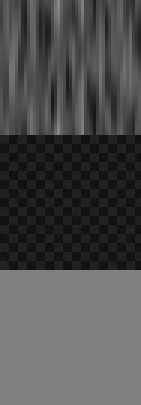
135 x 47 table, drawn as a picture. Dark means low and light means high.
The table splits into 3 rows of 1 panel. Panel 1,1: low, streaked downward. Panel 2,1: very low, checkered, faint in contrast. Panel 3,1: middling, flat.
